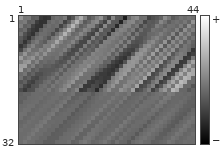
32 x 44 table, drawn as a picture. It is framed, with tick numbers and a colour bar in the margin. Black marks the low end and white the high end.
No single row or column stands out from its neighbours. Streaks slant up to the right. On average the colour sits 40% of the way up the scale. The halves do not mirror each other. A horizontal seam about 60% of the way down splits the table, and the bottom part is calmer.
